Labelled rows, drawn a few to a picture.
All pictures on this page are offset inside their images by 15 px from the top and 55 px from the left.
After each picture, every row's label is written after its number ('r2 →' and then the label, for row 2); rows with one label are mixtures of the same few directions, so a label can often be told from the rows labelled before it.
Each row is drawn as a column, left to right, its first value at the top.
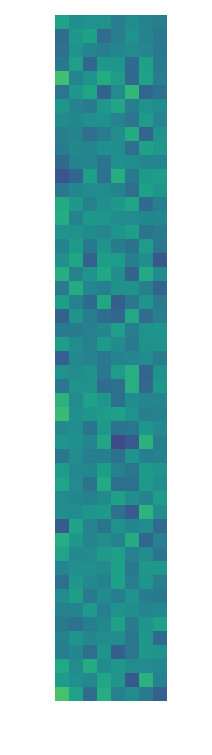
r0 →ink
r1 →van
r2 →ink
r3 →ink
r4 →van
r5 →ink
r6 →ink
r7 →van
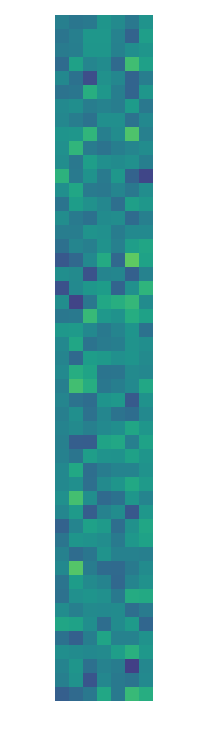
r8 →van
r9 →van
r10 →ink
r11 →van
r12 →van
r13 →ink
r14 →van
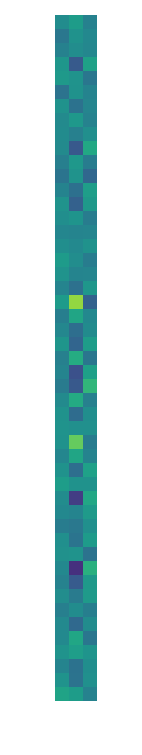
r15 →ink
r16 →van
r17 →van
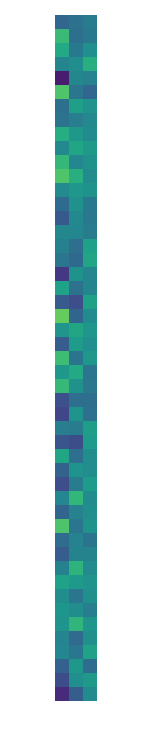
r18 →ink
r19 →van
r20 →ink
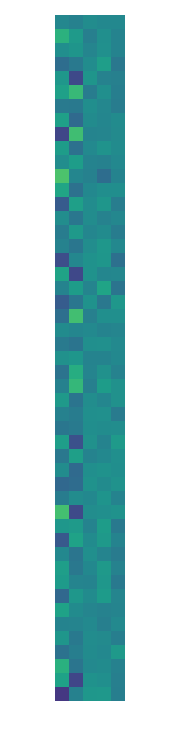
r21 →ink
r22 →ink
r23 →ink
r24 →van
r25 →van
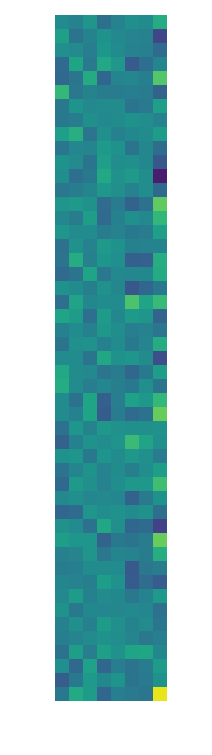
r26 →ink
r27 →ink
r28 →ink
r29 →ink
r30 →ink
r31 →van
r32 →van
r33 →ink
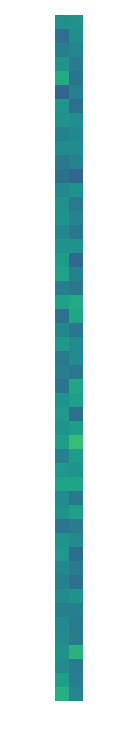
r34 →ink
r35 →van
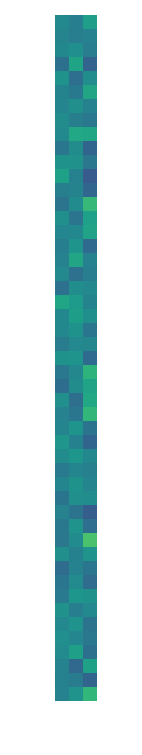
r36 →van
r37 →ink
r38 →ink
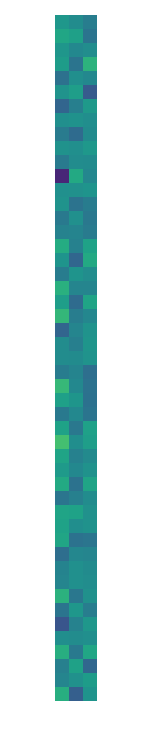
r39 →van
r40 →ink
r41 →ink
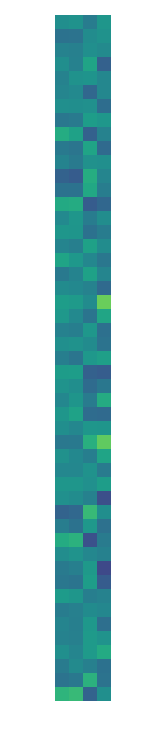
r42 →ink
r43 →ink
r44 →ink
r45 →van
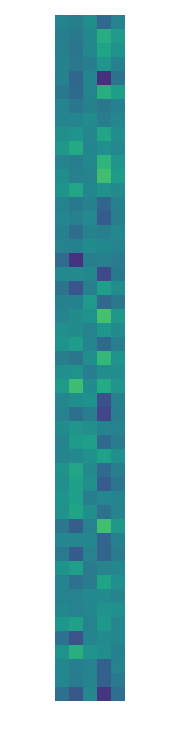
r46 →van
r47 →van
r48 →van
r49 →ink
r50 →ink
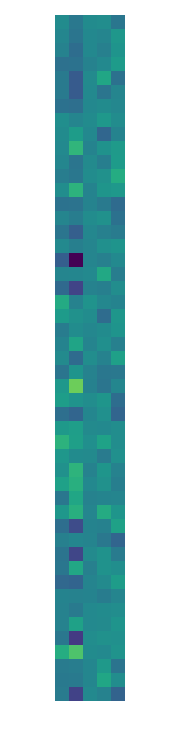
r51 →van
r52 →van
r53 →van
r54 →ink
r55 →ink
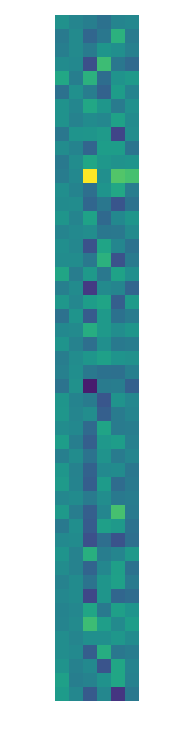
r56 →ink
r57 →ink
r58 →van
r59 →ink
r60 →ink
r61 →van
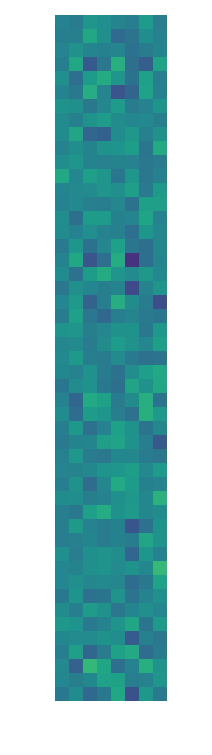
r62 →van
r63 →ink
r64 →ink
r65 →ink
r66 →ink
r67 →van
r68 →ink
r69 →van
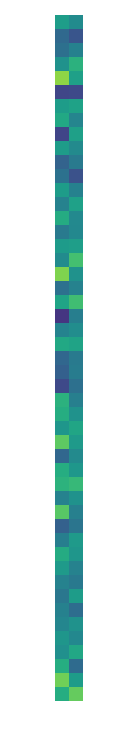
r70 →ink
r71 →ink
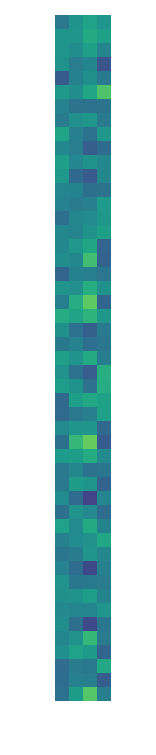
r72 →ink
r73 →van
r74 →van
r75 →ink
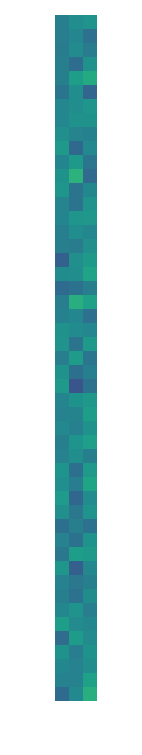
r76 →van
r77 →van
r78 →ink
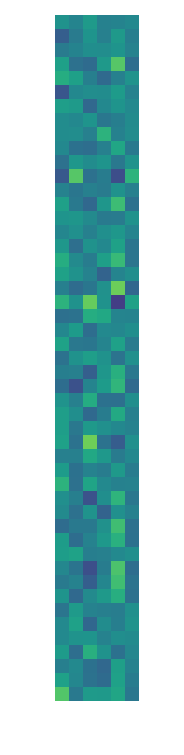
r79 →ink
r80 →van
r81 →van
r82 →ink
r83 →van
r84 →van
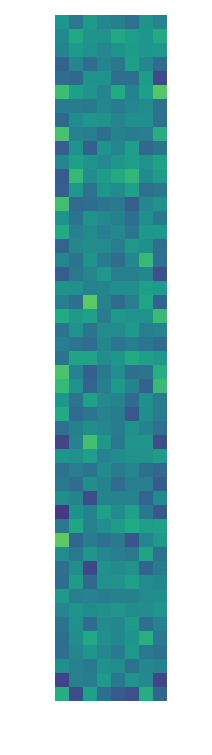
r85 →ink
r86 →ink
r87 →van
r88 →ink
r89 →ink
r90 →ink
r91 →van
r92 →ink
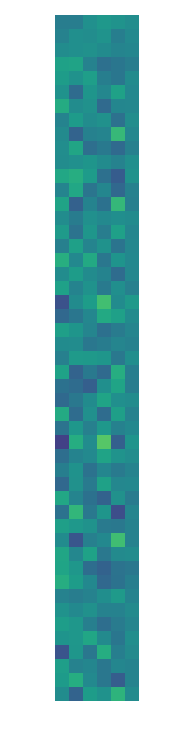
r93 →van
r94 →ink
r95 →van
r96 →van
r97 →ink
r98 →van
